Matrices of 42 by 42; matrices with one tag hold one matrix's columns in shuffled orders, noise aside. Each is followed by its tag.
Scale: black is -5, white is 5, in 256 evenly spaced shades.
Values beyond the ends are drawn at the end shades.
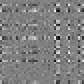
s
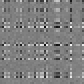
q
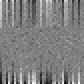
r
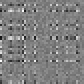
s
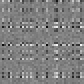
q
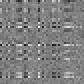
q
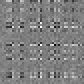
q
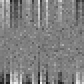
r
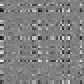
s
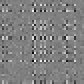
s
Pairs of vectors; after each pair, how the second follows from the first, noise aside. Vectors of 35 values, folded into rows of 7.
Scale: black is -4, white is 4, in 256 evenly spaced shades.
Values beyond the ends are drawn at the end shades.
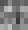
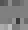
partly zeroed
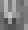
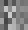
sign-scrambled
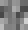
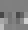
partly zeroed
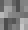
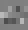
partly zeroed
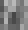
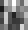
scaled up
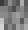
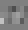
partly zeroed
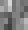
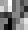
scaled up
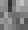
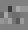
partly zeroed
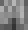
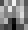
scaled up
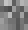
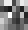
scaled up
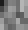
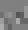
partly zeroed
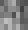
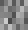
sign-scrambled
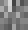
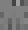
partly zeroed
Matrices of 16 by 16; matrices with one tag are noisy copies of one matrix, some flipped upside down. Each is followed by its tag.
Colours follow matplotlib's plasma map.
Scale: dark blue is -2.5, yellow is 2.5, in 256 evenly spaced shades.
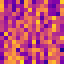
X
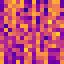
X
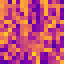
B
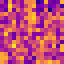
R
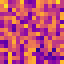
R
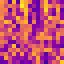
B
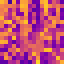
B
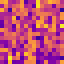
R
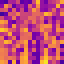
B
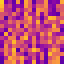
X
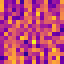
X
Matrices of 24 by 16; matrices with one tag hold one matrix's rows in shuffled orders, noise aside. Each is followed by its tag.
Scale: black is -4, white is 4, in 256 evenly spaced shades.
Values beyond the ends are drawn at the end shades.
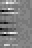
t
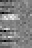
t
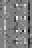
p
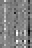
p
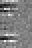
t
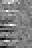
t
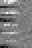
t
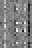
p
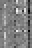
p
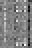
p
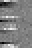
t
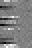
t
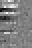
t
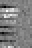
t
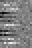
t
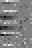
t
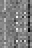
p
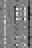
p
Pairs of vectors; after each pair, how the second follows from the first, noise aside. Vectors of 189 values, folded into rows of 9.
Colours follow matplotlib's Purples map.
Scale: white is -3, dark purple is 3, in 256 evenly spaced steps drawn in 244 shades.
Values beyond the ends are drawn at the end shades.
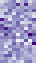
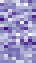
sign-scrambled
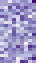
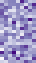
shuffled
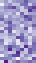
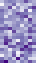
sign-scrambled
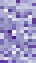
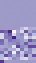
partly zeroed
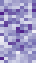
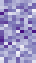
sign-scrambled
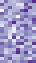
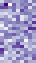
shuffled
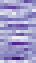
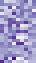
sign-scrambled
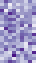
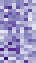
shuffled
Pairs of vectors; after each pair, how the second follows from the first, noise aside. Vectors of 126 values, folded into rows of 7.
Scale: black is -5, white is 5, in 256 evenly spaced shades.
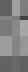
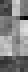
scaled up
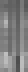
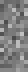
shuffled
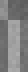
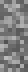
shuffled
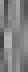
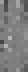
partly zeroed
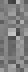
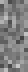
shuffled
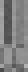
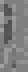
partly zeroed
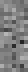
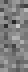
wrapped around
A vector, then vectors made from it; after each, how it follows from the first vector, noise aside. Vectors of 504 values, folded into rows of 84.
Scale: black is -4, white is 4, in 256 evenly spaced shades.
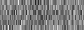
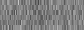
shrunk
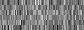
negated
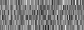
reversed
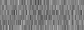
shrunk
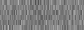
shrunk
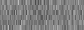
shrunk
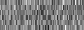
reversed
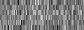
negated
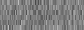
shrunk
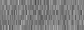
shrunk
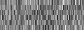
reversed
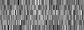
negated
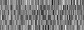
reversed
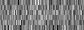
negated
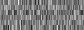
sign-scrambled
